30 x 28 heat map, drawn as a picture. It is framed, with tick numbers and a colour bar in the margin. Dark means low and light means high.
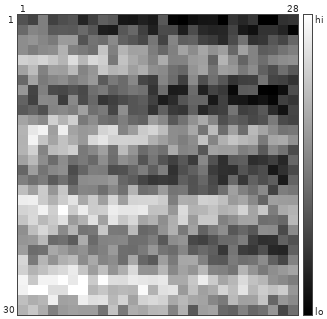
Stripes: horizontal, repeating 4 times. Slope: up to the bottom left. Ninth with the highest average: bottom left.
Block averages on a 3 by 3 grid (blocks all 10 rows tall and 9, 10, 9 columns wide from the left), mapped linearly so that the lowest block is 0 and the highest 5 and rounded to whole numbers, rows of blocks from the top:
210 | 432 | 543
